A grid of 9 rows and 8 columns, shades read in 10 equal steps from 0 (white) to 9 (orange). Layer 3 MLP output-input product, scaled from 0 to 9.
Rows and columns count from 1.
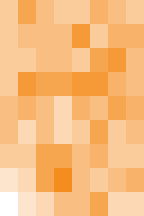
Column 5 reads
4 8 4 8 6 4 5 5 5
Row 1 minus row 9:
4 5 2 -1 -1 -1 2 1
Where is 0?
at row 9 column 1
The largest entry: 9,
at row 8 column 4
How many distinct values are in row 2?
4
